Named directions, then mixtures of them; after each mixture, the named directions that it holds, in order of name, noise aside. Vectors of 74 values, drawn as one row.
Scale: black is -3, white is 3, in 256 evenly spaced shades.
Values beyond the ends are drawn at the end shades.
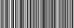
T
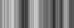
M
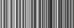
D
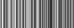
D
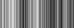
D, M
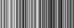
D, M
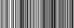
M, T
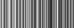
D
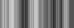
M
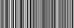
T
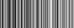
D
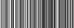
D, T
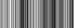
M, T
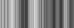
M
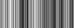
M, T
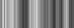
M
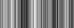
D, M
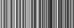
D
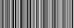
D, T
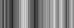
M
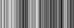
D, M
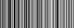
D, T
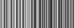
D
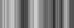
M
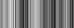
M, T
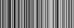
D, T
